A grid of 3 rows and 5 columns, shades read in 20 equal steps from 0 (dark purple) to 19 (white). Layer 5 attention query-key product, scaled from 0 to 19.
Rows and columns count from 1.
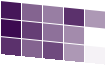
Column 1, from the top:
1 0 3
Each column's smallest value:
0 4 5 3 11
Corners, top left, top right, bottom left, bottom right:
1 11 3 18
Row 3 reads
3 7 5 11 18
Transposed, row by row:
1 0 3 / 7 4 7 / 9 8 5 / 3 10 11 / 11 19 18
